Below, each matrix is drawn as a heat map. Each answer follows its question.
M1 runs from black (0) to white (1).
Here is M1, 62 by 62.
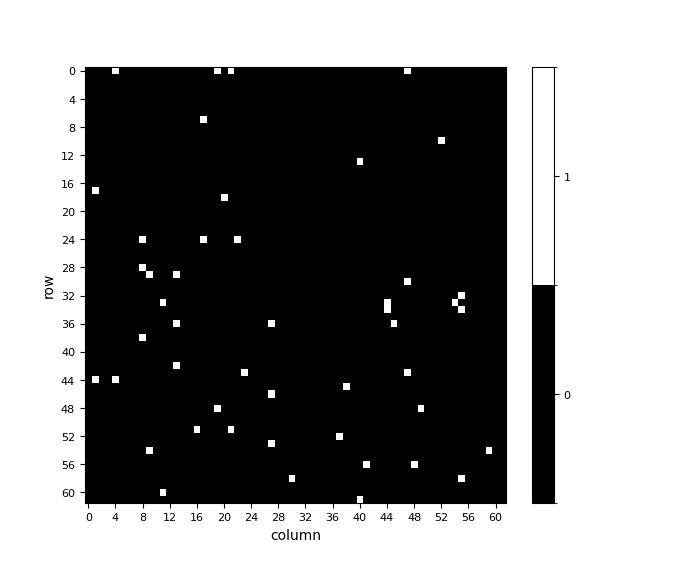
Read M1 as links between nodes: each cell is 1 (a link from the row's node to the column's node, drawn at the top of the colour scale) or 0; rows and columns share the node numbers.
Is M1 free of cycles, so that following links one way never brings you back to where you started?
yes
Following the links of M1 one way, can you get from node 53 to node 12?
no
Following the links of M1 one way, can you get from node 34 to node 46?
no
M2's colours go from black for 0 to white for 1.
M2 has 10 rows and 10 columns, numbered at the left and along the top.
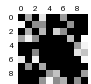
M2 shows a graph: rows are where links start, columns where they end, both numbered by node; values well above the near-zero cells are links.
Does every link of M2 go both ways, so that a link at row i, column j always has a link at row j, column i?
yes
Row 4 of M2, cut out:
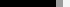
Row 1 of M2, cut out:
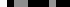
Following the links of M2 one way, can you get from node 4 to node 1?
yes
